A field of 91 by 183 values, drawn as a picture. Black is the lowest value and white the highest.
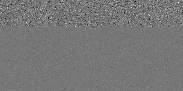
Stripes: none. Odd rows or columns: none. Histogram: heavy tails on both sides. Grain: fine. Mirror symmetry: none. Seam: horizontal, 30% of the way down, the bottom part calmer.
